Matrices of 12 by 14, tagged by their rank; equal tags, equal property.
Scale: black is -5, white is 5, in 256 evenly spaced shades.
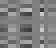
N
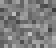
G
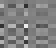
N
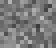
G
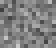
G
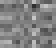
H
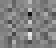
H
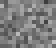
G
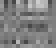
H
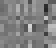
H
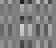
N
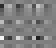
N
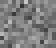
G
